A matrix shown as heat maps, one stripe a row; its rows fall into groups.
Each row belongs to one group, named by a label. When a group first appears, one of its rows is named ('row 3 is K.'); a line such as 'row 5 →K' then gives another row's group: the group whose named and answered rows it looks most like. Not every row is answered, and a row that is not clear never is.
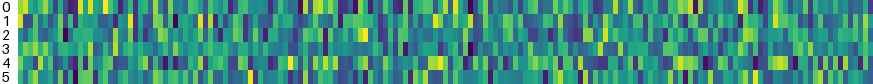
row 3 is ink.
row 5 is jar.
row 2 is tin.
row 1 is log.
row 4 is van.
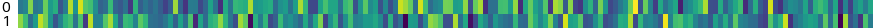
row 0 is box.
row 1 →van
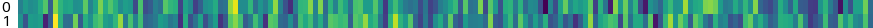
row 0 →tin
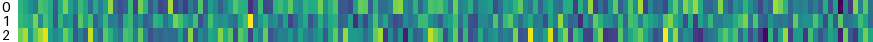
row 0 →van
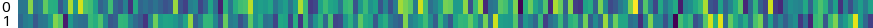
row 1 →jar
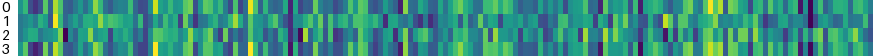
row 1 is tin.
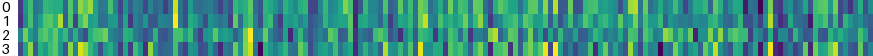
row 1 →box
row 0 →box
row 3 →box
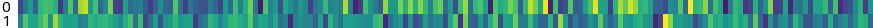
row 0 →box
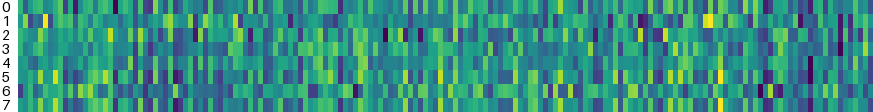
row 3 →tin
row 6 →box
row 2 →van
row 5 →jar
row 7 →jar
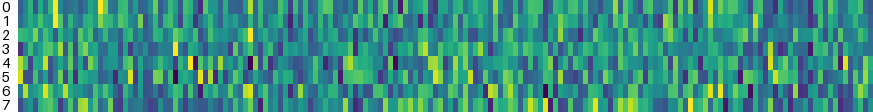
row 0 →jar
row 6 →ink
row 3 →box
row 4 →log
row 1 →jar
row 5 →log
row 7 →box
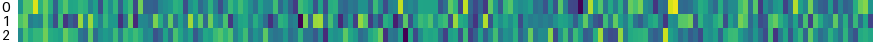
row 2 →ink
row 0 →ink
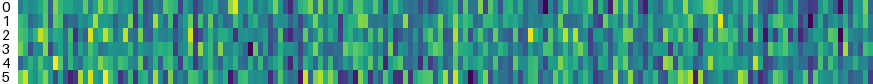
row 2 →jar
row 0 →tin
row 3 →log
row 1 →log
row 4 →jar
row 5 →van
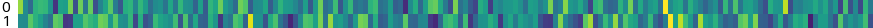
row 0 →van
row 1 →tin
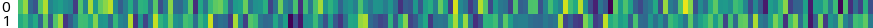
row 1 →log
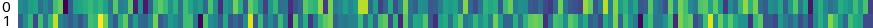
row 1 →jar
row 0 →tin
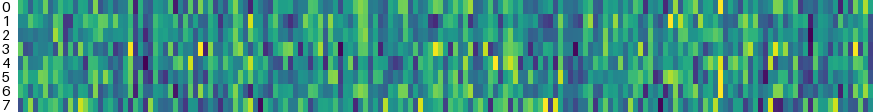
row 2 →tin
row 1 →tin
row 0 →log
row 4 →ink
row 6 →log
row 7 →box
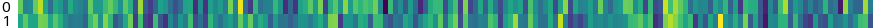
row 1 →ink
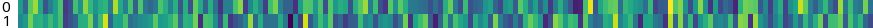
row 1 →jar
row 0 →tin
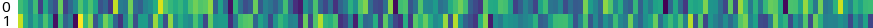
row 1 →van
